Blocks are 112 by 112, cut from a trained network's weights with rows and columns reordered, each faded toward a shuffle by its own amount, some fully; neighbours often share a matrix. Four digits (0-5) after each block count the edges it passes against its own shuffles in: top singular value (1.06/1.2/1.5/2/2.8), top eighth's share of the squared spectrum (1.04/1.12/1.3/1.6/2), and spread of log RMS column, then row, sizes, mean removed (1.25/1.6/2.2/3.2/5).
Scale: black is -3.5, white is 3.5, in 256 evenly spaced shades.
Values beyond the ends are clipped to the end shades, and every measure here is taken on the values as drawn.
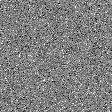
0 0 0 0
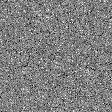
1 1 0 0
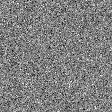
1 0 0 0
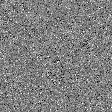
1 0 0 0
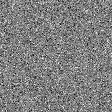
0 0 0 0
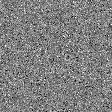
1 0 0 0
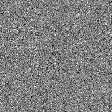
2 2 0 0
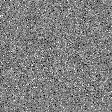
0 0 0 0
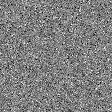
1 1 0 0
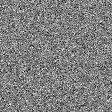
0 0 0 0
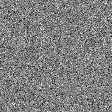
2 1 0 1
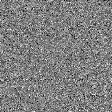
2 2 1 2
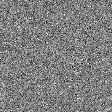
2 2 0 1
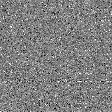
2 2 0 1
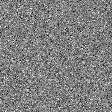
1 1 0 0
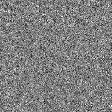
3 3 1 1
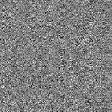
4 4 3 2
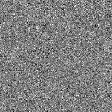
3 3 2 2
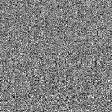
3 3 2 2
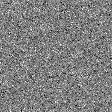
1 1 0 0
